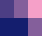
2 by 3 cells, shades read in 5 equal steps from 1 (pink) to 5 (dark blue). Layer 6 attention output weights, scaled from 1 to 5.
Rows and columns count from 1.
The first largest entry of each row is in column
1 1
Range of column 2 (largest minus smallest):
2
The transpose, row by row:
4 5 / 3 5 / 1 3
